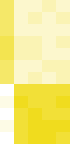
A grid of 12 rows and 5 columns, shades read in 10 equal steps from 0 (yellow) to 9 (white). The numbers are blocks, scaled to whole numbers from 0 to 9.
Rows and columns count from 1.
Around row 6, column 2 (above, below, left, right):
6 7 3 7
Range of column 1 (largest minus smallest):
7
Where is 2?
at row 4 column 1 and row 5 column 1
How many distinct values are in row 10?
3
